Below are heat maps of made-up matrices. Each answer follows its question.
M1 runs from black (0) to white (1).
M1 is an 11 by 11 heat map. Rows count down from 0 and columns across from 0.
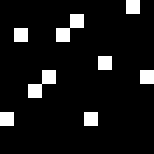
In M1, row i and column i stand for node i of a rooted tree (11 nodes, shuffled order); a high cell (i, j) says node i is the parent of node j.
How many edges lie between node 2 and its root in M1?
2
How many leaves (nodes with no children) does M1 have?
4
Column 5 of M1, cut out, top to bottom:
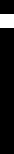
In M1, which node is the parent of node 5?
1
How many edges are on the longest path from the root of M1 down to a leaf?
5
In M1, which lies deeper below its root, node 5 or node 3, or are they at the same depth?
node 3
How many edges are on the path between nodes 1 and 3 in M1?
2
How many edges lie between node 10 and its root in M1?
5
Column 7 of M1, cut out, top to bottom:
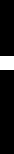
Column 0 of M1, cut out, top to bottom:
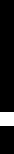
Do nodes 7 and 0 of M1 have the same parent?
no
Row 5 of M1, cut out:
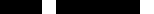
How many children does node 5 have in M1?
2
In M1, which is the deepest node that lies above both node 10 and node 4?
2
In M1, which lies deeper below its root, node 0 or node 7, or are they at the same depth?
node 7
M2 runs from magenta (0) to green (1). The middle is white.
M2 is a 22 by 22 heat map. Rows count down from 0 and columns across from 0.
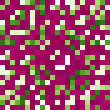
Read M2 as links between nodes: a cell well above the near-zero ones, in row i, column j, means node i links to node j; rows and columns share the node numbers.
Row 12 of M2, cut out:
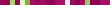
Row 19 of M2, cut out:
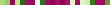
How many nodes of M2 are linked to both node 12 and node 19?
2
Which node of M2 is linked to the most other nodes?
node 8
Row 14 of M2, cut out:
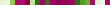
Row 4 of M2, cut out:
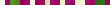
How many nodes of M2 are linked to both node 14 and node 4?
8
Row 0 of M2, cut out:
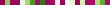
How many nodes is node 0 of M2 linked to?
11
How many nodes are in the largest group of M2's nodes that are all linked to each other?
5
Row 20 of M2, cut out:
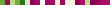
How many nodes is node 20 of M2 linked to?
10
